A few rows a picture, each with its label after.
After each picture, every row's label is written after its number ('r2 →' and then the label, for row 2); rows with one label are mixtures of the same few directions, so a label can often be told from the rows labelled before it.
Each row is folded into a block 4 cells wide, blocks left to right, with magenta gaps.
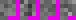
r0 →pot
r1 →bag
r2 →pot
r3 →pot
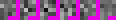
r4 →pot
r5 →pot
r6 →pot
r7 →pot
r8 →pot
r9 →pot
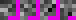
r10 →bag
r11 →pot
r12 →pot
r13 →pot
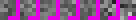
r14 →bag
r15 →pot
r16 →bag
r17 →pot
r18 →pot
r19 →pot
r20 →pot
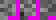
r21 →bag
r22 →pot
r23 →bag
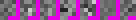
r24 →pot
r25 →pot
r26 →pot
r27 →bag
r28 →pot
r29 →pot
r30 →pot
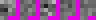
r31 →bag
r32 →pot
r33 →pot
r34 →bag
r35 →pot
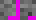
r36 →pot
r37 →pot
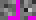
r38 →pot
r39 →pot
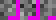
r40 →pot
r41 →pot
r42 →bag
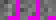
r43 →bag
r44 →bag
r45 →pot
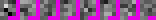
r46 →pot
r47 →bag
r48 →bag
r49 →bag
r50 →pot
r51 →bag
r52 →pot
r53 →pot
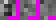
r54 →bag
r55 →pot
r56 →bag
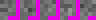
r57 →bag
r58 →pot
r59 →pot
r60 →pot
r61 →pot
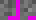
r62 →bag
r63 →pot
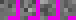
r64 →bag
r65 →pot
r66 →bag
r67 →pot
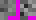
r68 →bag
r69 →pot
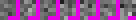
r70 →pot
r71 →pot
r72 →pot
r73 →bag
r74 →bag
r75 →pot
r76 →pot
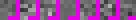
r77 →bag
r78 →bag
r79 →pot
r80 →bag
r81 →pot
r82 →bag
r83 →pot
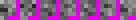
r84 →bag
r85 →pot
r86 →pot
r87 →pot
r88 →pot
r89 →pot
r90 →bag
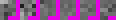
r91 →bag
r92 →pot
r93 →bag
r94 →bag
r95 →bag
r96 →bag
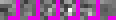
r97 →bag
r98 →bag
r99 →pot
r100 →pot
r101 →pot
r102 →bag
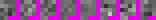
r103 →pot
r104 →pot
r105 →pot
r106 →pot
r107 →bag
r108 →pot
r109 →bag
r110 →bag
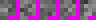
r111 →bag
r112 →bag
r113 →pot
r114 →pot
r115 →bag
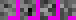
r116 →pot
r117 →pot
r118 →bag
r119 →pot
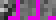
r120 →bag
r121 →bag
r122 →bag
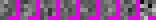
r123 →bag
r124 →bag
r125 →pot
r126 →pot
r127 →bag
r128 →pot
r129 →pot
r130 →bag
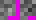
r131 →pot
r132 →pot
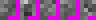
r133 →bag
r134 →bag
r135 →pot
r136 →bag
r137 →pot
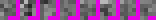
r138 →pot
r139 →bag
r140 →bag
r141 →pot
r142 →bag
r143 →bag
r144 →bag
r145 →bag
